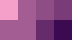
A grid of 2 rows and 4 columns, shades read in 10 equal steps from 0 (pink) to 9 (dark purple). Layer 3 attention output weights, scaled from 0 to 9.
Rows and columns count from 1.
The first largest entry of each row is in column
4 4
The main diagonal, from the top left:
0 4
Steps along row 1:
up up up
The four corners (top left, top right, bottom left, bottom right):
0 6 4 9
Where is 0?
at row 1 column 1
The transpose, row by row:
0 4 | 4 4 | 5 7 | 6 9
